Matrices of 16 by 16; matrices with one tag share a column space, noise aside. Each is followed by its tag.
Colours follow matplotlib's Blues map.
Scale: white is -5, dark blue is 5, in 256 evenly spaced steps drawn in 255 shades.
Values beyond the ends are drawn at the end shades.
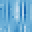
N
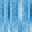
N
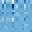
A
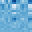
A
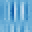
N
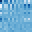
A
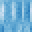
N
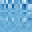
A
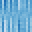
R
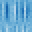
N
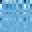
A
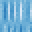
N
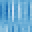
N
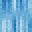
R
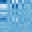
A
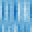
N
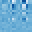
A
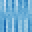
R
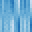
R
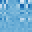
A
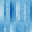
N
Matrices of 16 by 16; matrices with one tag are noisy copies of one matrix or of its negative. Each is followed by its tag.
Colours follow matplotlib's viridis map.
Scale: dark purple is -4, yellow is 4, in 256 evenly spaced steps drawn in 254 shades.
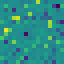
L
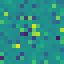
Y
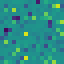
L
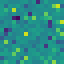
L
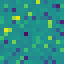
L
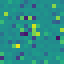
Y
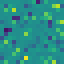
L
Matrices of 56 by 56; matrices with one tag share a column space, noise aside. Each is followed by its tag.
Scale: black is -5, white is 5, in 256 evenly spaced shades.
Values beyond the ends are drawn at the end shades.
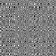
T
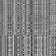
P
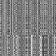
P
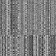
P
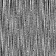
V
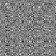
T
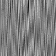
V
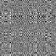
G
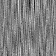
V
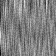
V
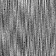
V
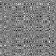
T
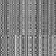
P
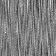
V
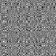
T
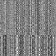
P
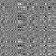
T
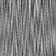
V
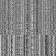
P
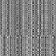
P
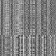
P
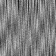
V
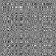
T
